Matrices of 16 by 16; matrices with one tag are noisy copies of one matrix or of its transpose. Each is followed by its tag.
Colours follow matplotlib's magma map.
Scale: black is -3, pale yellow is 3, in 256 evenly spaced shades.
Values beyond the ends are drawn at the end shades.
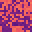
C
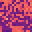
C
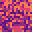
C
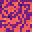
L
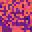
C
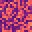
L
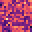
C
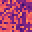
C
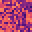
C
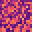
L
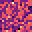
L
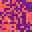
C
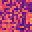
C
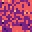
C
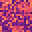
C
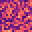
L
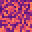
L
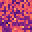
C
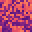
C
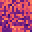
C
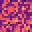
L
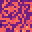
L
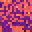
C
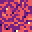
L
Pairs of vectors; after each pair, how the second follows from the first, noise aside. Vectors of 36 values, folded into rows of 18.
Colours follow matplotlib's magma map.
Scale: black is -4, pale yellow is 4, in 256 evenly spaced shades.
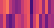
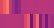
partly zeroed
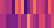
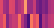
reversed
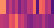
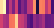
scaled up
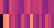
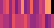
reversed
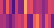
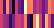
scaled up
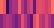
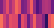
reversed
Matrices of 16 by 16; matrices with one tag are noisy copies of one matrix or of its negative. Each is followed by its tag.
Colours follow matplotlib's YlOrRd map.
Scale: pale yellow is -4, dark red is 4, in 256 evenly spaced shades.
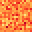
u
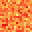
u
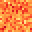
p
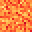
u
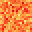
p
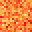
u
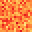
u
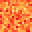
p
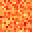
u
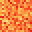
u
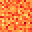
u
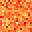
u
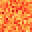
p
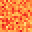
u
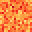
p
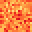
p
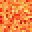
p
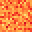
u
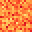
u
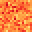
p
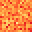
u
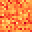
u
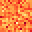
u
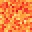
p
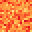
p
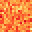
p
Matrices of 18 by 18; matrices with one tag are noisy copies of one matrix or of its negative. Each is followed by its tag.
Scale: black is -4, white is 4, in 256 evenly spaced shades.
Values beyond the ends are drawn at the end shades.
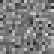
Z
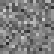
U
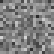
Z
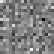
Z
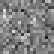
U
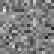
U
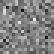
U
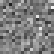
Z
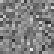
Z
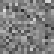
U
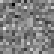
Z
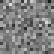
Z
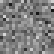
Z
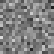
Z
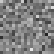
Z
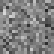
U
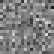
Z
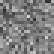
U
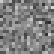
Z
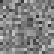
Z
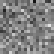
U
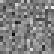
Z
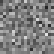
Z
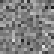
Z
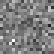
Z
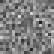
Z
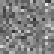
U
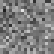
U
